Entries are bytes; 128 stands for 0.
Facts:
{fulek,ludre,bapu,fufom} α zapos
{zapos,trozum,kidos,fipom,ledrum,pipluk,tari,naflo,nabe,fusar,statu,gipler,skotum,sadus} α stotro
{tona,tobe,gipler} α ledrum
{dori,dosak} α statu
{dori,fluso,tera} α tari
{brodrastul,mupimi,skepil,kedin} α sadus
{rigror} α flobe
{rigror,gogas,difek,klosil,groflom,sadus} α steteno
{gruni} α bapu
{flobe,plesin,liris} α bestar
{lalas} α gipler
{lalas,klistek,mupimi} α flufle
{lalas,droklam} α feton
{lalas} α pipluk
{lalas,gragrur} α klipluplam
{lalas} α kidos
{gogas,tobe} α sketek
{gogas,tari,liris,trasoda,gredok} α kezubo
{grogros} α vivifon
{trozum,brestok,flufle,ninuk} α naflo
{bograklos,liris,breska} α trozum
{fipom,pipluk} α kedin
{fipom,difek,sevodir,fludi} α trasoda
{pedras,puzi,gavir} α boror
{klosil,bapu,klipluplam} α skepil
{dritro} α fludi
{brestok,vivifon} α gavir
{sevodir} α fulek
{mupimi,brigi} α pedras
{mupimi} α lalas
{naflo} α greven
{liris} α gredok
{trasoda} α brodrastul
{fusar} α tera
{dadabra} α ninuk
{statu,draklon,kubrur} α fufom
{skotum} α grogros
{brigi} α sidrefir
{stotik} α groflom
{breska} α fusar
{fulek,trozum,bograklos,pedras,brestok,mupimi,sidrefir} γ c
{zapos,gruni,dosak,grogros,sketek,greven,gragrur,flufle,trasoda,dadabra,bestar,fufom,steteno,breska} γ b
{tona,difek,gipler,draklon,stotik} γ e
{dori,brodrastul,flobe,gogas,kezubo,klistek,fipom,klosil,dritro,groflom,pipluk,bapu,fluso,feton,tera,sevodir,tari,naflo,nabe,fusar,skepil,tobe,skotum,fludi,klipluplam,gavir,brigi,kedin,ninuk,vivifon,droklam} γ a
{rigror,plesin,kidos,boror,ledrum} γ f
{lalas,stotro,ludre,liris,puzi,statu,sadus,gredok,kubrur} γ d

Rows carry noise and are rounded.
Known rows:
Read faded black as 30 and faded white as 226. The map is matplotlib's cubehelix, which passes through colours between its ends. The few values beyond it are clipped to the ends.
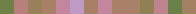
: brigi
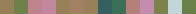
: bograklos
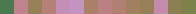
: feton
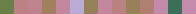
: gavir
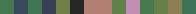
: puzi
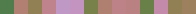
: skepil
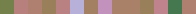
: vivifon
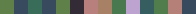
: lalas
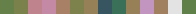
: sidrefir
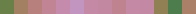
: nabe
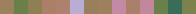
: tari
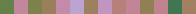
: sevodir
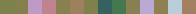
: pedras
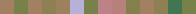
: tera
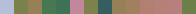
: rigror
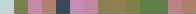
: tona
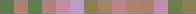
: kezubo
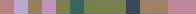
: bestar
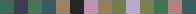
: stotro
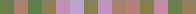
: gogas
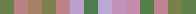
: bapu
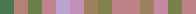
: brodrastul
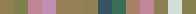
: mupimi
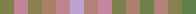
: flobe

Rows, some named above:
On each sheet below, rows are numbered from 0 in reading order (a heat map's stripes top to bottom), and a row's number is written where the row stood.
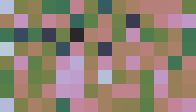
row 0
rigror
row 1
steteno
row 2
puzi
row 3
plesin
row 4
fludi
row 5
groflom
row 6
skepil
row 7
difek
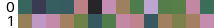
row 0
sadus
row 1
fufom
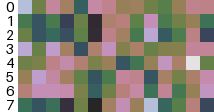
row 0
stotik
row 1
puzi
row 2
lalas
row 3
draklon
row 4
sidrefir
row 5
fufom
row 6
zapos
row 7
ludre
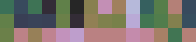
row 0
ludre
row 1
gredok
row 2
fipom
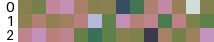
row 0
mupimi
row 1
klipluplam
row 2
dosak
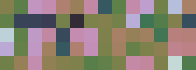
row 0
trozum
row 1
gredok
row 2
gipler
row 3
draklon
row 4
fulek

